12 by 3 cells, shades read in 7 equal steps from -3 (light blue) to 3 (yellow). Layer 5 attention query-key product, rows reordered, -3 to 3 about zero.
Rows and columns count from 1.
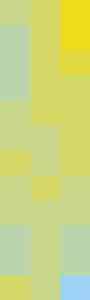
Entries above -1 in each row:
3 2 2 2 3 3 3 3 3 1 1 2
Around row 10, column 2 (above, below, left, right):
0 0 -1 -1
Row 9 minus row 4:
1 -1 -1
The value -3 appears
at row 12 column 3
